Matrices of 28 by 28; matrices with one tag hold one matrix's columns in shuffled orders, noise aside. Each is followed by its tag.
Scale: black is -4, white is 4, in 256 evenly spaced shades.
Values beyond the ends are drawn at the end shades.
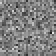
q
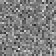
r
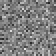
r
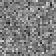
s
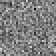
s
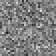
q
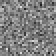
s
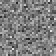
r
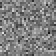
q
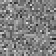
r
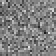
q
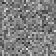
r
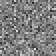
r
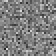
r
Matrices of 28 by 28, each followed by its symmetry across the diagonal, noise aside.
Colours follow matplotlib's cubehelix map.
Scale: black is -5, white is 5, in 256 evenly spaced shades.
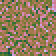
antisymmetric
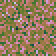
symmetric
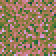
antisymmetric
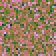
neither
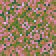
symmetric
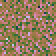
antisymmetric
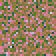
neither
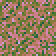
symmetric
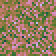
antisymmetric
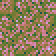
symmetric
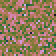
neither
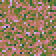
neither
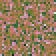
antisymmetric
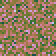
neither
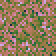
symmetric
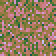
neither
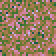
symmetric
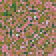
symmetric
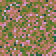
symmetric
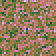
neither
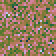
antisymmetric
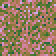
neither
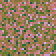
antisymmetric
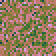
symmetric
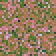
neither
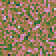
antisymmetric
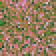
antisymmetric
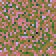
symmetric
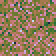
neither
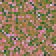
antisymmetric
